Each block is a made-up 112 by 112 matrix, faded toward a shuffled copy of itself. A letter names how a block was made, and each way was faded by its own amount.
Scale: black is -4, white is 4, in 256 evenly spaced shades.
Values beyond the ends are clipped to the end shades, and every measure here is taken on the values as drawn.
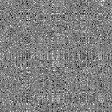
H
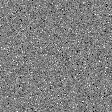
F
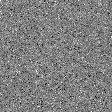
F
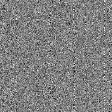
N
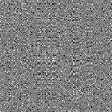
H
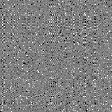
H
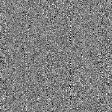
N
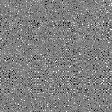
H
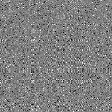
H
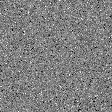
F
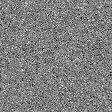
F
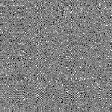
H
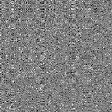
H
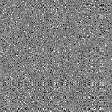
H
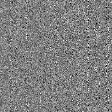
N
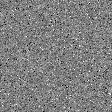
F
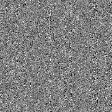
N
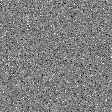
F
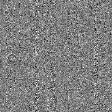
N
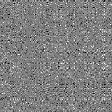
H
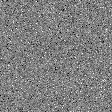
F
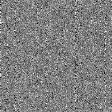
N
